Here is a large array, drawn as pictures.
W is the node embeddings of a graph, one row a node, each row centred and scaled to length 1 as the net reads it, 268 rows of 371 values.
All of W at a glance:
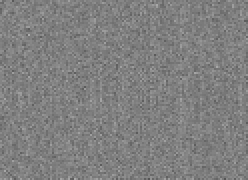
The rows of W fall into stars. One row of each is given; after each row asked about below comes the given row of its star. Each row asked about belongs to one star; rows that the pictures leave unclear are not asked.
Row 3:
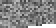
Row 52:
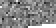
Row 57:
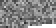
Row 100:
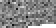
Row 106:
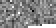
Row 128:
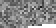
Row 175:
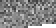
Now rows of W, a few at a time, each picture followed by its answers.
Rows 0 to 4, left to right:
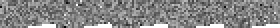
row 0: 128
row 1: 106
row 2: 100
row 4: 57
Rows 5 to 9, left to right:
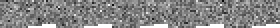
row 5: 3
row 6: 128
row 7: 57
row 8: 128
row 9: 57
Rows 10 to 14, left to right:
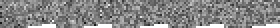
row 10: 57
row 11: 128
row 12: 175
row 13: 57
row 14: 106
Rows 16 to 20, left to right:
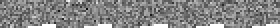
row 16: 57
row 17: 106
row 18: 128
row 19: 106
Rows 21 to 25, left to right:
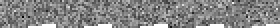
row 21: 52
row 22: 106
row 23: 52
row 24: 57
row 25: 128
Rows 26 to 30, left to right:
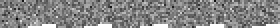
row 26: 175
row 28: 52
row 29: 3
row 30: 57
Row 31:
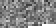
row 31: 3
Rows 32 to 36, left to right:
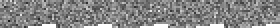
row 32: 3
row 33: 57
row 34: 100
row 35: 52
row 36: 128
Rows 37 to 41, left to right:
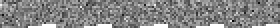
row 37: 52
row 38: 175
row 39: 57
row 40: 57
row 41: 3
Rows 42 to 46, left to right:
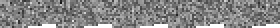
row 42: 128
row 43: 106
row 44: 175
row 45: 175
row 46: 3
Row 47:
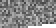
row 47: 175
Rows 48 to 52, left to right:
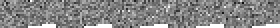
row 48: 3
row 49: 52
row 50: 175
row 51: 52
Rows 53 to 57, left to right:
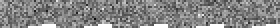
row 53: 52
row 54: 3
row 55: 57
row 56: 175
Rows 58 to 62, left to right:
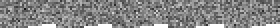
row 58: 106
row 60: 128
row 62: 175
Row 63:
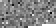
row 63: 52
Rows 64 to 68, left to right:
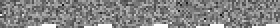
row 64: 57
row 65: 106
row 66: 128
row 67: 52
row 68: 100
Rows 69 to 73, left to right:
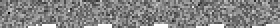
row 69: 175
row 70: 106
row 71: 3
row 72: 175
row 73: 52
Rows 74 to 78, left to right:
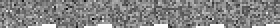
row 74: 175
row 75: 52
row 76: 128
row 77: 57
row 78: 128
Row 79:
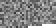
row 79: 3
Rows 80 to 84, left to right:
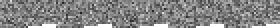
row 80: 100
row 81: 57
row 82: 57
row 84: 128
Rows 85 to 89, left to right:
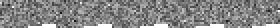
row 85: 3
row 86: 128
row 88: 128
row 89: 175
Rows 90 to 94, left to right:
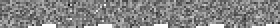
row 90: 3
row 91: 52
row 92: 175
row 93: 128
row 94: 57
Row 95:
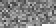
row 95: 175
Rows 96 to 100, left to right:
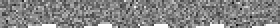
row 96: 175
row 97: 100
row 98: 100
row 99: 128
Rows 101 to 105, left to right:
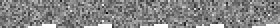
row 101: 57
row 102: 52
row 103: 106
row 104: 3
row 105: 128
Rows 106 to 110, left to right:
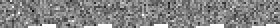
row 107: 128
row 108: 57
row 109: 57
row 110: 57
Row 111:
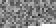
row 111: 128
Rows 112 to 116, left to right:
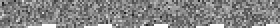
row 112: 128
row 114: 3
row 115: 52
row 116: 52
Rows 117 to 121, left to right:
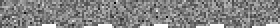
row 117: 57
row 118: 100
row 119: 128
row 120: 106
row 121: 52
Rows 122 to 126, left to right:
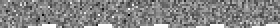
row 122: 106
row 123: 100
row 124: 106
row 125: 175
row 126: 100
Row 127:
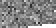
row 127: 175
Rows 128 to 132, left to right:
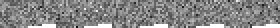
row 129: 52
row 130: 128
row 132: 100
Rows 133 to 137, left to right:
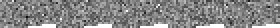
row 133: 100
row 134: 100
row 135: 52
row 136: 106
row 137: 128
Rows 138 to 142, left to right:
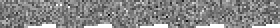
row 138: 57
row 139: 52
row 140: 128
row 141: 128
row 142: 175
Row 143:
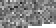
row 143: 3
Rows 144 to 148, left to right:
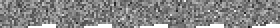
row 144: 52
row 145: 52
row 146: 128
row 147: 52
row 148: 3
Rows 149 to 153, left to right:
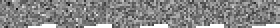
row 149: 100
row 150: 52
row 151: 3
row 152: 3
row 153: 57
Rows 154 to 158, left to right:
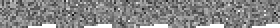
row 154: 3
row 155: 106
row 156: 128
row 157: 106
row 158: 52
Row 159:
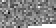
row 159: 175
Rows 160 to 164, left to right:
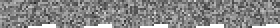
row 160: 3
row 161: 100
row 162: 175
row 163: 3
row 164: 106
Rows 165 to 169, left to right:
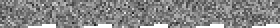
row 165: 57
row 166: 128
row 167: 3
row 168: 100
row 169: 52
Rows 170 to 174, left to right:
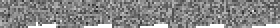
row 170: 175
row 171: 57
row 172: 52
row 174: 128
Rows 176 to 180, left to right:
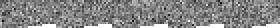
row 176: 175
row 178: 57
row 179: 100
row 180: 52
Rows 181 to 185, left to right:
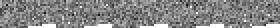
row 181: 3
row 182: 106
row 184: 100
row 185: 100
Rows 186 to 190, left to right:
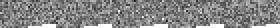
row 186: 175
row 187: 57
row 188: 175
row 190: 57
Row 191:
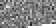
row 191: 57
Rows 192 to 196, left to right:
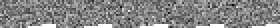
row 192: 57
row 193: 175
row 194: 175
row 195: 57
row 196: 100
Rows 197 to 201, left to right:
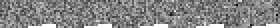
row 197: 106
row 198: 106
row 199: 57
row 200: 175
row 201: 52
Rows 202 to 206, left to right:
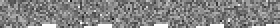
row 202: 128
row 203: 100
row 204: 100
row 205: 3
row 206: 57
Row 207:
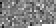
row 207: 57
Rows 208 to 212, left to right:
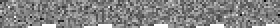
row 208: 57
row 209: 175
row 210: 100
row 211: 3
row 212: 106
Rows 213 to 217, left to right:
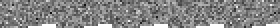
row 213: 52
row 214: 3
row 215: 128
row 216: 128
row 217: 52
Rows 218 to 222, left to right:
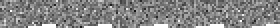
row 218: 3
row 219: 3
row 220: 128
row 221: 175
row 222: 128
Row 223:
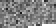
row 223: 3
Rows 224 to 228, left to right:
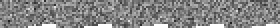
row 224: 3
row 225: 3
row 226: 128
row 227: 57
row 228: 100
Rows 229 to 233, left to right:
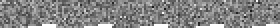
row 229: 128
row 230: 100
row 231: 57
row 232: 57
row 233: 3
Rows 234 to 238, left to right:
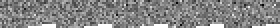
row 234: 175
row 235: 106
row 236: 175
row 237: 100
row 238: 106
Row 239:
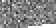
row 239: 175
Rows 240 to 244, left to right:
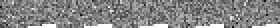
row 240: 57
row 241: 175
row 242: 57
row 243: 175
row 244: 106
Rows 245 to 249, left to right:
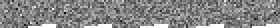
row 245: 100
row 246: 57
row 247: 128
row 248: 175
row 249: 52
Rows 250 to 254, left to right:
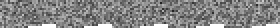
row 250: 106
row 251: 3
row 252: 128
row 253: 3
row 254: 57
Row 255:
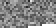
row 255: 3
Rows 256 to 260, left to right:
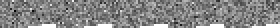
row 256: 106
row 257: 52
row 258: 57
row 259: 100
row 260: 128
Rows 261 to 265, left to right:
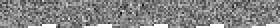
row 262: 57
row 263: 175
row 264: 3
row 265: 52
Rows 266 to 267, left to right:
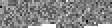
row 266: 128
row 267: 3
